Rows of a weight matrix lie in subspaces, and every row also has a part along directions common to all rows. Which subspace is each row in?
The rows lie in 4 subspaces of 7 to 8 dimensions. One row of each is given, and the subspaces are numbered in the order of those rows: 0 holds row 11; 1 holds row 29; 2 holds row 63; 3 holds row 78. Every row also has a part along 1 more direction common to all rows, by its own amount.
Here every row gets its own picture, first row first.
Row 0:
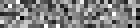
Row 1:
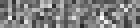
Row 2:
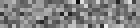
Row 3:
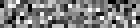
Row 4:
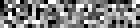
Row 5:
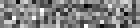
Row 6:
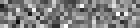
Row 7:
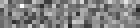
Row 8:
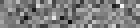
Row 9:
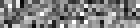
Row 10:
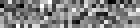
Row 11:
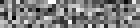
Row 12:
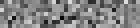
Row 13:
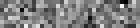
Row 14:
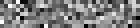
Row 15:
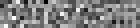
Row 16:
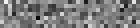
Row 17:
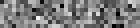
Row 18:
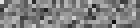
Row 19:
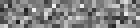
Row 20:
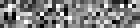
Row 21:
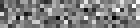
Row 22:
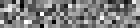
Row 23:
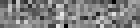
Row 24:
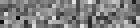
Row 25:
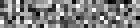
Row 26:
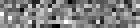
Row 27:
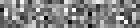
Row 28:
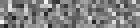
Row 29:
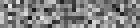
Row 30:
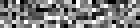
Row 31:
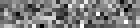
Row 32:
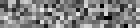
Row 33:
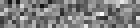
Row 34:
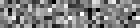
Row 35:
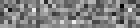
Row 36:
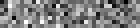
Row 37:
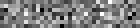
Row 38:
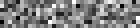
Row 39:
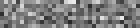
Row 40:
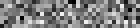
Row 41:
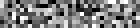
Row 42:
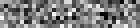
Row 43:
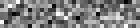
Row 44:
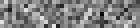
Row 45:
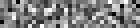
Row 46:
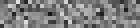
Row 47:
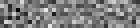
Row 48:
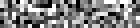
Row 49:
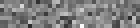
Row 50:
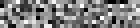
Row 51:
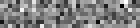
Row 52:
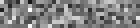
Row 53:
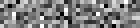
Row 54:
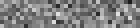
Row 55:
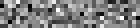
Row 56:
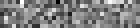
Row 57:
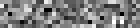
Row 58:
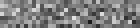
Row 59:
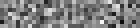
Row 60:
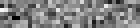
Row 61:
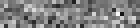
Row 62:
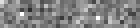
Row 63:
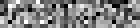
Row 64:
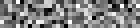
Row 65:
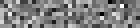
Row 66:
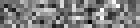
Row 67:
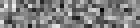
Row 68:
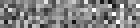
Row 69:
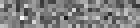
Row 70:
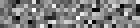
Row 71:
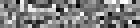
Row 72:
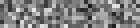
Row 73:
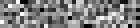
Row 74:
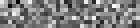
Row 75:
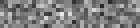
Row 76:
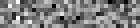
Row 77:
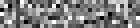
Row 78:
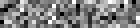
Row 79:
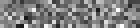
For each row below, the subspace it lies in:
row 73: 2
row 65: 2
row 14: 2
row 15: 1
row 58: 2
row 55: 0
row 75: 2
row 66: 3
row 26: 0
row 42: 2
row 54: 3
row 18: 0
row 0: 2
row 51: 0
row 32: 2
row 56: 2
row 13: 0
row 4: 1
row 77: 0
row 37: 2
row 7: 2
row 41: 0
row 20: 3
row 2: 0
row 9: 0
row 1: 3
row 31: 3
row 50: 1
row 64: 1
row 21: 1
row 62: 2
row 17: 3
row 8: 1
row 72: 1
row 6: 1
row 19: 1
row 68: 1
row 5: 2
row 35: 1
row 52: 0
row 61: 3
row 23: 3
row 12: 0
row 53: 3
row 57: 1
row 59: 1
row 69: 2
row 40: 0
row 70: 1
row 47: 1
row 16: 0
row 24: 3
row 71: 2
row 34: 0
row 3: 0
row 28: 1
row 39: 0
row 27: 0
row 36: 2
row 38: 3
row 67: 3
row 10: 2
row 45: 1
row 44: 3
